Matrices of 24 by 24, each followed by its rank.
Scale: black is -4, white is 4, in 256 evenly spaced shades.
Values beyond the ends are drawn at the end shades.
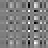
one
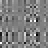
two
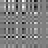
one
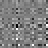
two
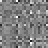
three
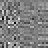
three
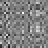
three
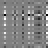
one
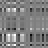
one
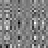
two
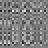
two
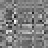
three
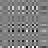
one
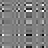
one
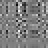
two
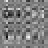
two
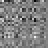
three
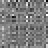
three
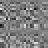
three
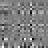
two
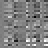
two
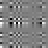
one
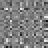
three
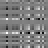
one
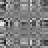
two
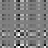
one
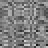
three
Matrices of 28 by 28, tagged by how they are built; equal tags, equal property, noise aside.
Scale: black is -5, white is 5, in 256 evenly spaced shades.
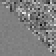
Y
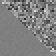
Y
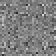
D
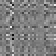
D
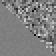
Y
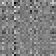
D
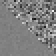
Y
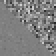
Y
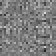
D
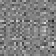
D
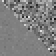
Y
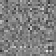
D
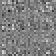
D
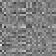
D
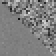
Y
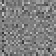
D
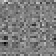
D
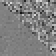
Y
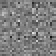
D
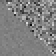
Y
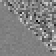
Y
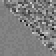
Y
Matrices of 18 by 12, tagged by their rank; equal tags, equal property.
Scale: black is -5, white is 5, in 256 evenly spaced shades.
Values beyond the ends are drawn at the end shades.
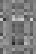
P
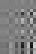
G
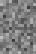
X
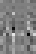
P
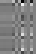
G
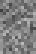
X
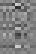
P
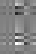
G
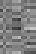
P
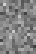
X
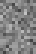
X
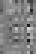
P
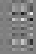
G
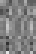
P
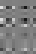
G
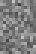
X
